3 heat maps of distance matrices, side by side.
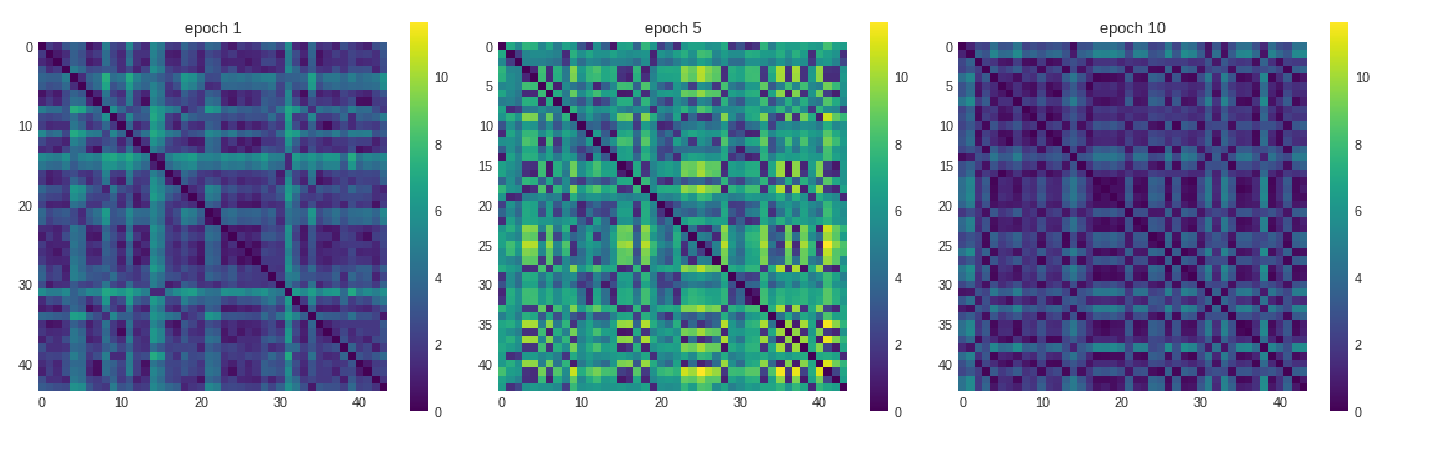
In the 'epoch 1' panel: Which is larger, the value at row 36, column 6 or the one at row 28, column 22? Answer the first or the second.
the second
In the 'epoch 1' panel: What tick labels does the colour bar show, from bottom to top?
0, 2, 4, 6, 8, 10
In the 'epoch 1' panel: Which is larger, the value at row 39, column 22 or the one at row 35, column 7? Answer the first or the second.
the first
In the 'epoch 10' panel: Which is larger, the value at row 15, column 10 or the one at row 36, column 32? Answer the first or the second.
the second
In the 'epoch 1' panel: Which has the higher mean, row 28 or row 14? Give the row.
14
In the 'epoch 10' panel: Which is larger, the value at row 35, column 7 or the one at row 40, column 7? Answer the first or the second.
the second
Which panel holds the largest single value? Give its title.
epoch 5
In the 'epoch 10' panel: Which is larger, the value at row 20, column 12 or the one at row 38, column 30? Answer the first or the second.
the second
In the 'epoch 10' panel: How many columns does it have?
44
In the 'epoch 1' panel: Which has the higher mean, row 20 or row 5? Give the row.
5
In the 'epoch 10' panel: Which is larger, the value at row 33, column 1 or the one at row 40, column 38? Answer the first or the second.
the second
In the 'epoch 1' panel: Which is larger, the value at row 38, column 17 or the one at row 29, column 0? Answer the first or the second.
the second
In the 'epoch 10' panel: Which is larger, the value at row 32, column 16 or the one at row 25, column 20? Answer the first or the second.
the second
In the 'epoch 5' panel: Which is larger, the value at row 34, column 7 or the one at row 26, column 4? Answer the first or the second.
the second
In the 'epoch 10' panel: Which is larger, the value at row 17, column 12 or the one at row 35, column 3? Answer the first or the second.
the second
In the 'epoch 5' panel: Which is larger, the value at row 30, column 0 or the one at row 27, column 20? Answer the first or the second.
the second
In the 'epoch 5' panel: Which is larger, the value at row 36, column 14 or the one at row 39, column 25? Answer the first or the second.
the second
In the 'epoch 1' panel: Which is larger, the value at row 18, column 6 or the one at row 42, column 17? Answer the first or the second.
the first
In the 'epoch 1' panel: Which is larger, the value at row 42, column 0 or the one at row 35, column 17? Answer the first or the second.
the first
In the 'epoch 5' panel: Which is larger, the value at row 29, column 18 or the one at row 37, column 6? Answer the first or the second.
the second
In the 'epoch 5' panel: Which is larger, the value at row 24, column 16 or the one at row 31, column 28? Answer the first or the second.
the first
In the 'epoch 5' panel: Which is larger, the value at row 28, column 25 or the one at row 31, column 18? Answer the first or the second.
the first
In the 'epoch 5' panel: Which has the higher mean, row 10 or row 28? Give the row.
28
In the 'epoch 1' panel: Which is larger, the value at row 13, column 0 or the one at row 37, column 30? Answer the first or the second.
the second
